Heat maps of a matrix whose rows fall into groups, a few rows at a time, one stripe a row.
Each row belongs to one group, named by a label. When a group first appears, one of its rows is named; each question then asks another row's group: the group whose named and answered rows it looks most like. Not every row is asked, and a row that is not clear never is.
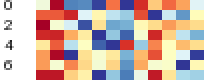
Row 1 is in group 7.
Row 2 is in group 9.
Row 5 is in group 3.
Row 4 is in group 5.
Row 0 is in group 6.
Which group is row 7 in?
3
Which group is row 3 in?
3
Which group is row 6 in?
7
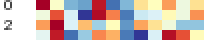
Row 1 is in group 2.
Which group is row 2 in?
3
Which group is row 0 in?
9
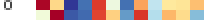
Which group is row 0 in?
9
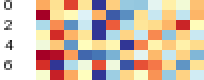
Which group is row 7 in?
5
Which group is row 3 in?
5
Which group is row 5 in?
5
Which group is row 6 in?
9
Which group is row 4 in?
6
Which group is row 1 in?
9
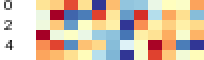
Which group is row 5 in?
3
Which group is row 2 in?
6
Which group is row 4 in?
3
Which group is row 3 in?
9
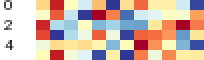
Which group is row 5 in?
6
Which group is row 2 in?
9
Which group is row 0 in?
3
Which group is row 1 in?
2
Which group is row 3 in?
9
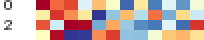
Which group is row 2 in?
7
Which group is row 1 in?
5
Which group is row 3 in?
2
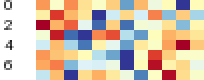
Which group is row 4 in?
6
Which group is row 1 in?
5
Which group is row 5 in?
3
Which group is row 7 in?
2
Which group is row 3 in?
2
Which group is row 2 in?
7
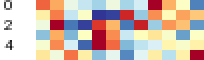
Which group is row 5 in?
7
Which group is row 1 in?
5
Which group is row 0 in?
3
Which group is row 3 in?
2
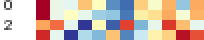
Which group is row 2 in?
5
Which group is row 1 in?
9
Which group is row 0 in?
9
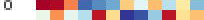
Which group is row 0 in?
5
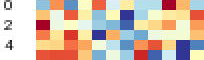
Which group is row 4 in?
3
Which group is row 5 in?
7
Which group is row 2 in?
9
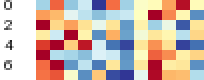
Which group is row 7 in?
3
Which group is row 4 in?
3
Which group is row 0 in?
6
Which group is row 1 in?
3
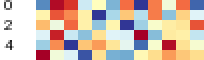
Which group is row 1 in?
5
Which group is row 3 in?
6
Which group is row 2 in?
7
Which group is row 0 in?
5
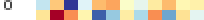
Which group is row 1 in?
5
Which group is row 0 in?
2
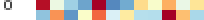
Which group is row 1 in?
2
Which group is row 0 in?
9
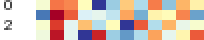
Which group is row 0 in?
5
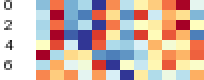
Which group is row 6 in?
2
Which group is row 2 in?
6
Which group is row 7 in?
7
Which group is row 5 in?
9
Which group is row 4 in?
2
